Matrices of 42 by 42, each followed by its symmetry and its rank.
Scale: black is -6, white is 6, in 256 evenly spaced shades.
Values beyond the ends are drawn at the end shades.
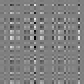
neither, rank one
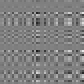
neither, rank one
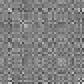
symmetric, rank three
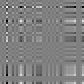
symmetric, rank one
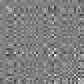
symmetric, rank three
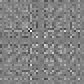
symmetric, rank three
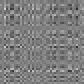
neither, rank two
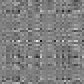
neither, rank three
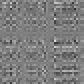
neither, rank three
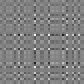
symmetric, rank one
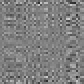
neither, rank three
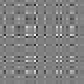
symmetric, rank one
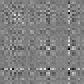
symmetric, rank three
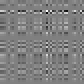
neither, rank one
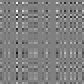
neither, rank one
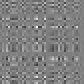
neither, rank two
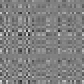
neither, rank two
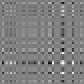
symmetric, rank one
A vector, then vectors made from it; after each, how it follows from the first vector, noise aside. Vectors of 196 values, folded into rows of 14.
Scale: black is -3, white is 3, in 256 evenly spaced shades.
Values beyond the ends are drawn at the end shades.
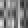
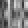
reversed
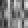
reversed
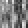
wrapped around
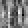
wrapped around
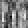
wrapped around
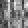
reversed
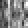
reversed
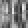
wrapped around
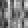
reversed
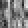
reversed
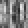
wrapped around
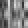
reversed
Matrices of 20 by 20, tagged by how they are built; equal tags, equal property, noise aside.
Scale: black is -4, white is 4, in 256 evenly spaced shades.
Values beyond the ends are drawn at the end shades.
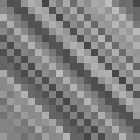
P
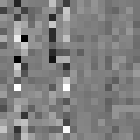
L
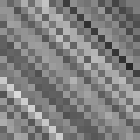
P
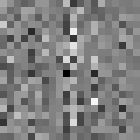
L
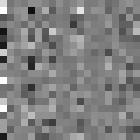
L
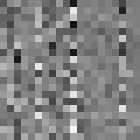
L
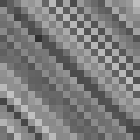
P
